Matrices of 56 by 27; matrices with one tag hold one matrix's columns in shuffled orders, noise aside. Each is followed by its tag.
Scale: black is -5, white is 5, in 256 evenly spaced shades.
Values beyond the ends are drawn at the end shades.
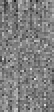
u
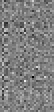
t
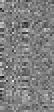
t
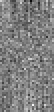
u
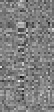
t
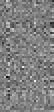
t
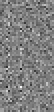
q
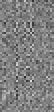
t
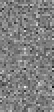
q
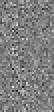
q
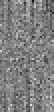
u
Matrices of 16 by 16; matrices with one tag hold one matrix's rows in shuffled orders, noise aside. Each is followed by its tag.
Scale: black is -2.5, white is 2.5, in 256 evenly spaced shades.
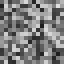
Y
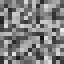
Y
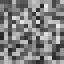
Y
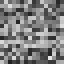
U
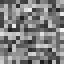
U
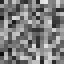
Y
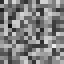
Y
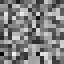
Y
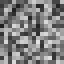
Y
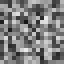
Y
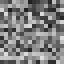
U
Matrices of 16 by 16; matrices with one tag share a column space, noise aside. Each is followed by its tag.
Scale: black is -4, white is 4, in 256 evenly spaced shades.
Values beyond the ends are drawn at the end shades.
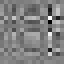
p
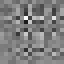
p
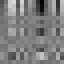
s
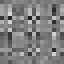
p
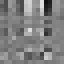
s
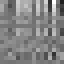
s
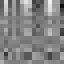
s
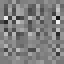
p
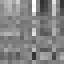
s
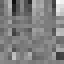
s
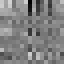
s
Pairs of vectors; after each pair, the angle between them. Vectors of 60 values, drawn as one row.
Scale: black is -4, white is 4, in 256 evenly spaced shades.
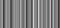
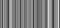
partly opposed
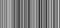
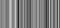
partly aligned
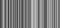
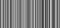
orthogonal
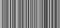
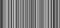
partly opposed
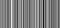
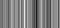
orthogonal
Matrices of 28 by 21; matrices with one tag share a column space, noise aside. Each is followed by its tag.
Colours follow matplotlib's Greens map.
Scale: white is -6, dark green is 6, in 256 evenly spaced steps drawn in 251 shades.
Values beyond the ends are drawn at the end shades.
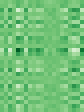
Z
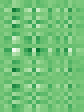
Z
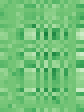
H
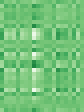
H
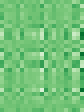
H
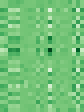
Z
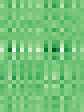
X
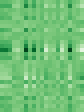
X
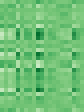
H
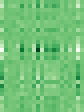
X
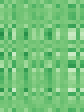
H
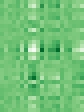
X
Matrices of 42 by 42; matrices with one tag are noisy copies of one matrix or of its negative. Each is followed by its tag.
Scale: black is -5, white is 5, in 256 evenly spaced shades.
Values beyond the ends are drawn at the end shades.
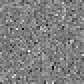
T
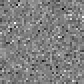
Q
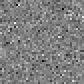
Q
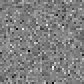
T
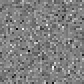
T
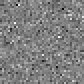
Q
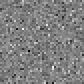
T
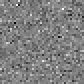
Q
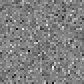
T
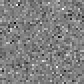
Q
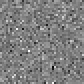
T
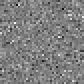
Q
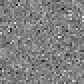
Q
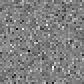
T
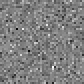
T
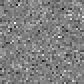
Q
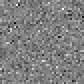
Q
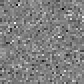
Q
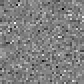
Q
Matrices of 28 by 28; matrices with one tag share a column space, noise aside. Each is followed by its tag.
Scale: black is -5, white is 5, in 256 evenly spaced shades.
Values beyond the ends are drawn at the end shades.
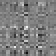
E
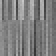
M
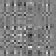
E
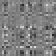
E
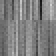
M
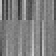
M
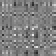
E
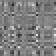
E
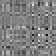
E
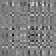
E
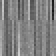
M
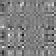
E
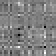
E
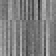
M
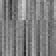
M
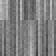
M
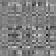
E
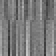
M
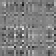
E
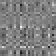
E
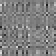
E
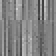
M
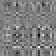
E
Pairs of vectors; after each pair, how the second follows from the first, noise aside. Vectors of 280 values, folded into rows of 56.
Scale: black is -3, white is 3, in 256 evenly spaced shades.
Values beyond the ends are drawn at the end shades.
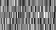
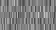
shrunk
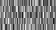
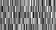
reversed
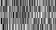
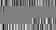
partly zeroed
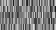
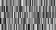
reversed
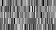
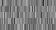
shrunk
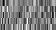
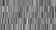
shrunk
